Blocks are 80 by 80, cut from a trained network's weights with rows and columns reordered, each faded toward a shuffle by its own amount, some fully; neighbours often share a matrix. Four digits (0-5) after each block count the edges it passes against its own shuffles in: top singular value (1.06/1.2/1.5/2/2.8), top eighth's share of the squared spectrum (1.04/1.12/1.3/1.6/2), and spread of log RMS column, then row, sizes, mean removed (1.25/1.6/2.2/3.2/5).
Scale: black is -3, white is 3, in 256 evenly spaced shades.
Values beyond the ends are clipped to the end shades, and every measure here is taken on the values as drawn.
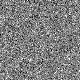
2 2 0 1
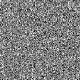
3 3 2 1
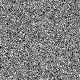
0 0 0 0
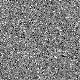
2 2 0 1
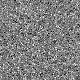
0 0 0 0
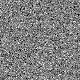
1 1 0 0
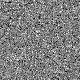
0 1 0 0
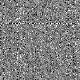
3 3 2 1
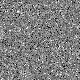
1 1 0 0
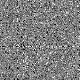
3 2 2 1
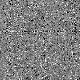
2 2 2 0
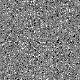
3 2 2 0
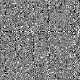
3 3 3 1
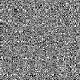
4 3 1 3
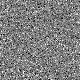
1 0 0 0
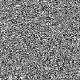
3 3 0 2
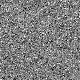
0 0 0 0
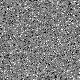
0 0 0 0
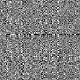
4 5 3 3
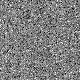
0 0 0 0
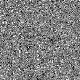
3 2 0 1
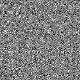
3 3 1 2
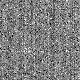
2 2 0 1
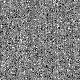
1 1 0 0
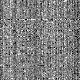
4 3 1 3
